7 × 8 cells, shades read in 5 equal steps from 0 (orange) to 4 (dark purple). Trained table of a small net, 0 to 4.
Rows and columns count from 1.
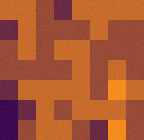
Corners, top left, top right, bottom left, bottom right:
1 1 4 2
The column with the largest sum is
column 1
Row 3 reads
2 1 2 1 1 2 2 2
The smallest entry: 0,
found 2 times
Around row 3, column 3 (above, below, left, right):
2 2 1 1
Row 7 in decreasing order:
4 3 2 2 2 1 1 0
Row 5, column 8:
1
